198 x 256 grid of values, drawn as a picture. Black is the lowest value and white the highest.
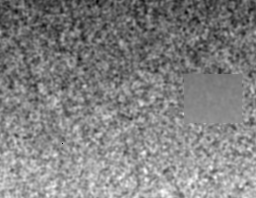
Lone odd cells: 1, lower than its neighbours. Average level on the scale: 50%. Calmest part: middle right. Odd patch: calmer, in the middle right. Grain: blotchy. Slope: up to the bottom.
